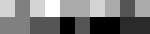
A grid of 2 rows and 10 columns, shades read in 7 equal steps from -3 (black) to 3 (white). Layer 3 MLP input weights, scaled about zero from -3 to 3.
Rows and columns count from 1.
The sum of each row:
12 -16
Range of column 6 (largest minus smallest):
2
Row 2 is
0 0 -1 -1 -3 -1 -3 -3 -2 -2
